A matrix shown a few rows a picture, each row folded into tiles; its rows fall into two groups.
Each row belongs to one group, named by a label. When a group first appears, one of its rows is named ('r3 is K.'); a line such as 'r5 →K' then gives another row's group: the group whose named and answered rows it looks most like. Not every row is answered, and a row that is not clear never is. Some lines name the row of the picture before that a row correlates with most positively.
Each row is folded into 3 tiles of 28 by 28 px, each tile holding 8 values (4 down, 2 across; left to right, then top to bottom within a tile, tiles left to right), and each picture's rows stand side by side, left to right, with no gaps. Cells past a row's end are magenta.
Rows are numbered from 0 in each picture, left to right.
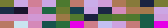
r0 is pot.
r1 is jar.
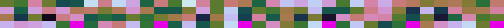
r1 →jar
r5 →jar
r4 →pot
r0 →jar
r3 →pot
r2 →pot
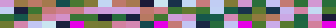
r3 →pot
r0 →jar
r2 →pot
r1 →jar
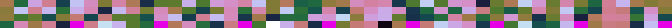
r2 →pot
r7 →pot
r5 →jar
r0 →jar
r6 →pot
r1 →jar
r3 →jar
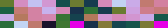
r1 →pot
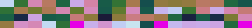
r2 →jar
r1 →jar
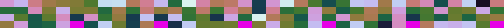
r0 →pot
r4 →pot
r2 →pot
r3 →pot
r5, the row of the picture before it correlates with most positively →0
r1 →pot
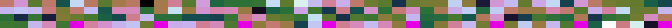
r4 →jar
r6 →jar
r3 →pot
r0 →jar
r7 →jar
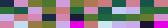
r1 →jar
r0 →pot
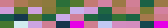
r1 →jar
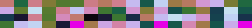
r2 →pot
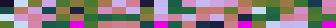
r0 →pot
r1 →jar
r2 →pot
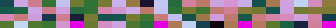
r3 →pot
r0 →pot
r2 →pot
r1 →jar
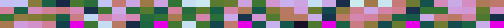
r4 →pot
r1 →pot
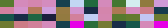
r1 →pot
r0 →jar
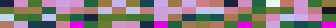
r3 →pot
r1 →jar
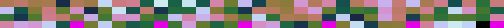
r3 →pot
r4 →pot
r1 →pot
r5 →jar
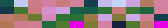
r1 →pot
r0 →pot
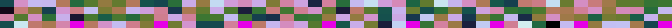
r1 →jar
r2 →pot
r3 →jar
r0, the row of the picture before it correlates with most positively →1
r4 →pot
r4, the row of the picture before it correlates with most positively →1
